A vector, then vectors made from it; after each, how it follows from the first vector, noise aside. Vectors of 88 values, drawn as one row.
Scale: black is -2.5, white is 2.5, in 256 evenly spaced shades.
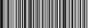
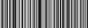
wrapped around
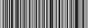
wrapped around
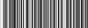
negated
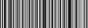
wrapped around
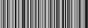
reversed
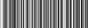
negated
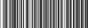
negated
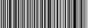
wrapped around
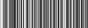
negated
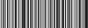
reversed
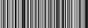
reversed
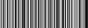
reversed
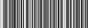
negated
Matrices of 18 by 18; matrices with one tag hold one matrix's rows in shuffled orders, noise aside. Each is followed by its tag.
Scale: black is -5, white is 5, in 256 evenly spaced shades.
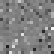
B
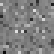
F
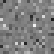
F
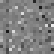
B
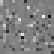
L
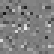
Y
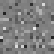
F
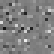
Y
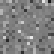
L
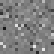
F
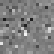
Y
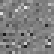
Y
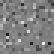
L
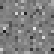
F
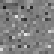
Y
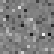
L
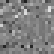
Y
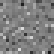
L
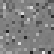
L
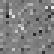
B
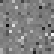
B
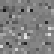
Y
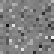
B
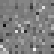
F
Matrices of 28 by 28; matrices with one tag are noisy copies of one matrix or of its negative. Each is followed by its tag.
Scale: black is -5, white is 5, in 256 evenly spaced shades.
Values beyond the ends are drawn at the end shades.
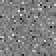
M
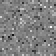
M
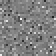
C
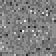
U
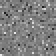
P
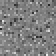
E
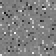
P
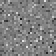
C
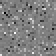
P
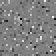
C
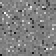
P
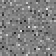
U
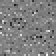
E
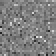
E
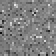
E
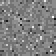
C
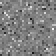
P
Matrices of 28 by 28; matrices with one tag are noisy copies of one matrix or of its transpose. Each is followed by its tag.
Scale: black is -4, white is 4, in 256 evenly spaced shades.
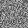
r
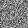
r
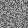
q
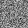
r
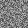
q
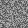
q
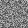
q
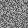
q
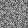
q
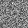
r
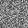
r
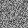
r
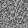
r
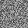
r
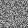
q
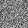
r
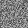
r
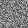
q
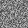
r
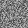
r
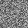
r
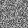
r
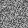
r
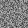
q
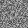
r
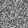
r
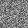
r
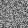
q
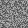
q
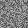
q
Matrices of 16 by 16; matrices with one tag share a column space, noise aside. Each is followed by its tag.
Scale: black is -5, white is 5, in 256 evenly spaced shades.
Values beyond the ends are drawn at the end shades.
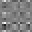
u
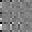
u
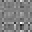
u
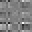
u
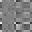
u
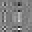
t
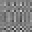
t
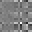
u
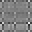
u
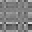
u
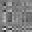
t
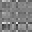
u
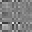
u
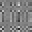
t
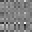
u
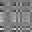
t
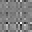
u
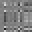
t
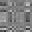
t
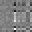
t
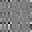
u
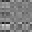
u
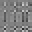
t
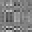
t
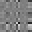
u
